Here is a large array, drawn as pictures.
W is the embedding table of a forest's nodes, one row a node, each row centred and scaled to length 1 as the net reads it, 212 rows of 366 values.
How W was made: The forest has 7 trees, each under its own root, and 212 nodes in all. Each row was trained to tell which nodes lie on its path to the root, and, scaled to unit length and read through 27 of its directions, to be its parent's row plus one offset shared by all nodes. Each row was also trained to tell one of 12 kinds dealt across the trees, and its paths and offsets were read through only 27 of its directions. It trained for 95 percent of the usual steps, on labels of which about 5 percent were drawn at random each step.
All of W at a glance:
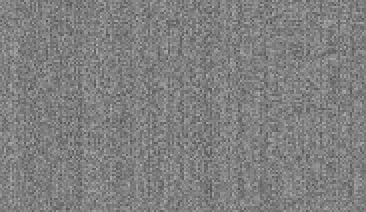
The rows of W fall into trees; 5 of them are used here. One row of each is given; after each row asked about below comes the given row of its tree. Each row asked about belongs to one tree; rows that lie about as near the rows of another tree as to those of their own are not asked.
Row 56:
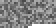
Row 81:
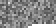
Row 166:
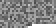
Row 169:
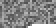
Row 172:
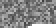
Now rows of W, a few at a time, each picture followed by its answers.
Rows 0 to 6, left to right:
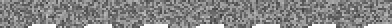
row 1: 172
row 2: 169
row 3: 166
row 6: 172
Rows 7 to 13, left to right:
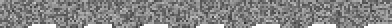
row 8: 169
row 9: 166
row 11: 81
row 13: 172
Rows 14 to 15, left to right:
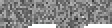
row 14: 81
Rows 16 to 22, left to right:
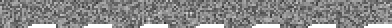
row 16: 166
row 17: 166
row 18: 172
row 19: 166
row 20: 81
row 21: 169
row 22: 172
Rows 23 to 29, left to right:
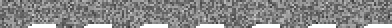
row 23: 81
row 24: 169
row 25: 169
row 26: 166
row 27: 169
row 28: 166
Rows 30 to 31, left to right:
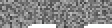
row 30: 56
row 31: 169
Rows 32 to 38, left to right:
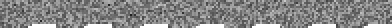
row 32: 169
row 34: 166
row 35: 166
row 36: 172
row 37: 172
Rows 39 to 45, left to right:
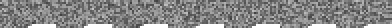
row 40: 169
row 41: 172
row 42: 166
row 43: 166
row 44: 172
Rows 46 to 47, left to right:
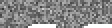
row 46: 169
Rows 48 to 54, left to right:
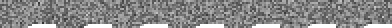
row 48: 81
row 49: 169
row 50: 172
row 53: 172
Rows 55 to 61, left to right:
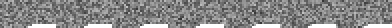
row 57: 81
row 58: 172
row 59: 81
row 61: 169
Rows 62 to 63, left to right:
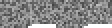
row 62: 169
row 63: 81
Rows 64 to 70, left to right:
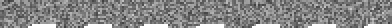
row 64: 166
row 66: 169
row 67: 81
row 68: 172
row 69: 81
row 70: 172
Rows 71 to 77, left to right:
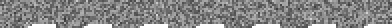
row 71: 81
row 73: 81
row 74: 56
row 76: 169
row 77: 169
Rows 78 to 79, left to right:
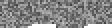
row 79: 166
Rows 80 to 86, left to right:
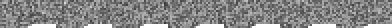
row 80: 172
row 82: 169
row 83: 169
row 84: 169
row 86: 166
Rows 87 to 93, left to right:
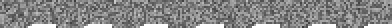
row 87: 172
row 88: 172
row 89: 172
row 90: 169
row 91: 169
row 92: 169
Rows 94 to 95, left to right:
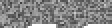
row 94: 166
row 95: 166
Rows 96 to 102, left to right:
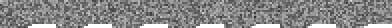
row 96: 169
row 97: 169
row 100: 166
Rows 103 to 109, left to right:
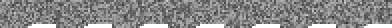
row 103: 172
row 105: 172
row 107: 172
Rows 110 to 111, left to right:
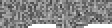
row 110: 172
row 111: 172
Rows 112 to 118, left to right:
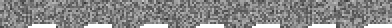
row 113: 172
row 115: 169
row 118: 166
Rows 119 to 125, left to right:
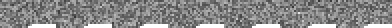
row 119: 172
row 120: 166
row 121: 169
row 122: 56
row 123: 81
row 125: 172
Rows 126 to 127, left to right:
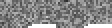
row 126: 169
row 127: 166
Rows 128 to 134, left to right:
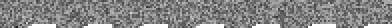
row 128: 169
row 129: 81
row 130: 166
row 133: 172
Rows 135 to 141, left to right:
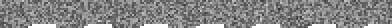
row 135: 169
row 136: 81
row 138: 81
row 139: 169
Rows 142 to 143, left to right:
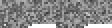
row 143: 169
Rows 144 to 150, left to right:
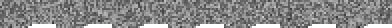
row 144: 56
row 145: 172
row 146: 81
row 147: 172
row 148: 81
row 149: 169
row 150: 169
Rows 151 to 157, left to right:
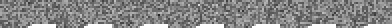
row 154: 172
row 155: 169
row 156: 166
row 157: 166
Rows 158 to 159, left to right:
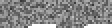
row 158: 56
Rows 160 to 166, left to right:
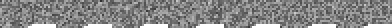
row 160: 172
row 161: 81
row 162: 172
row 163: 169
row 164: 169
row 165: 166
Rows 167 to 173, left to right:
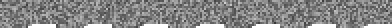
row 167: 172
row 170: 172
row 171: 169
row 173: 166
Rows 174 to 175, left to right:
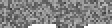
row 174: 56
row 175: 169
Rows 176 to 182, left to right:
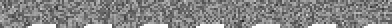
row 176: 166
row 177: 169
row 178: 172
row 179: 56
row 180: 169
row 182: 172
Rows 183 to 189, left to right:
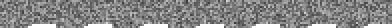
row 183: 169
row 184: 172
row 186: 172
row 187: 172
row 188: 172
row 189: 172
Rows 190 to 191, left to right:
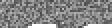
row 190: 172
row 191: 169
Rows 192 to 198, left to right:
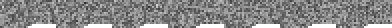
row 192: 172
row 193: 172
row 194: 172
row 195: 169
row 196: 169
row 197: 172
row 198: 166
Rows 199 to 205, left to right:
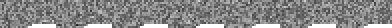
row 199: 81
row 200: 172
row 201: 169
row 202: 169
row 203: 172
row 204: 81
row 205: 81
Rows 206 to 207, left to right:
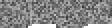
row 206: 169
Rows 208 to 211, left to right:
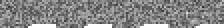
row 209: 169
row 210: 166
